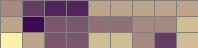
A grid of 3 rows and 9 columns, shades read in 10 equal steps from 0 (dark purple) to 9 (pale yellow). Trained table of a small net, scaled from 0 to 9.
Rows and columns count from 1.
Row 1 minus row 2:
-1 2 -2 -2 2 2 1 1 -1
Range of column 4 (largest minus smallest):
2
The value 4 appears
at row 2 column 5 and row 2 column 6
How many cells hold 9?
1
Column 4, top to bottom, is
1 3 3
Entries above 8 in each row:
0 0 1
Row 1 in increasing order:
1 1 2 5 6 6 6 6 6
